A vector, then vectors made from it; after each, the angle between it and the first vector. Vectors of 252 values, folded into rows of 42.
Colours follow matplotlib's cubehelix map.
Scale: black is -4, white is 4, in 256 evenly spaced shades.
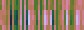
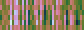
nearly opposite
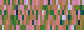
orthogonal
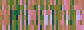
nearly parallel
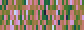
partly opposed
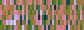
partly opposed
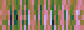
nearly parallel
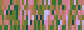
partly aligned
